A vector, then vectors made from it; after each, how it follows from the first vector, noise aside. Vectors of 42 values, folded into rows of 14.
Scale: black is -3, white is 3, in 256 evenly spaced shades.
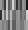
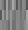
shrunk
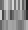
sign-scrambled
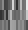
sign-scrambled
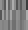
shrunk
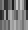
sign-scrambled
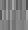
shrunk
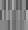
shrunk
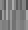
shrunk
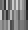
sign-scrambled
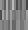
shrunk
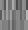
shrunk
